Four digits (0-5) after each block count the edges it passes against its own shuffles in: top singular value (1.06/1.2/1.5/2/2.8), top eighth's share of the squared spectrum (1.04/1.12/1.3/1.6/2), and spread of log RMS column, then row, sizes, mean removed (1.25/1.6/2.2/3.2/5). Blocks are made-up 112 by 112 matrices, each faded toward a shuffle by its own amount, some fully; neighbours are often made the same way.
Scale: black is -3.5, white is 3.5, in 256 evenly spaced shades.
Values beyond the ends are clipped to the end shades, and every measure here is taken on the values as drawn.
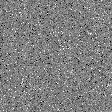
0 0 0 0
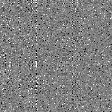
4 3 2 1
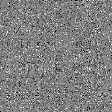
3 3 2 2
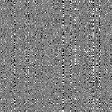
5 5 4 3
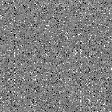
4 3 2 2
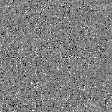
3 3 2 1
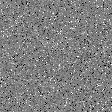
0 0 0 0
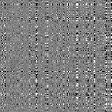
5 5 4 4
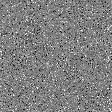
1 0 0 0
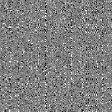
4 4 3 2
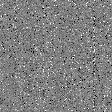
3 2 1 0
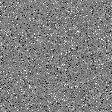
2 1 1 0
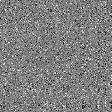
3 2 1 1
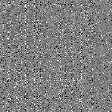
4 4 3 2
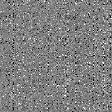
4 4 3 2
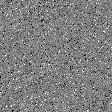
1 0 0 0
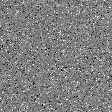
1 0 0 0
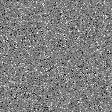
0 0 0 0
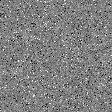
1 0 0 0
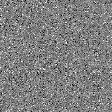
3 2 2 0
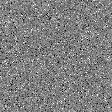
2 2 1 0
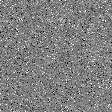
1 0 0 0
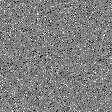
0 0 0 0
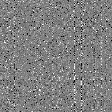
4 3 2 1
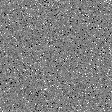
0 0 0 0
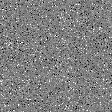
1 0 0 0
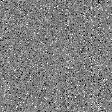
1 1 2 0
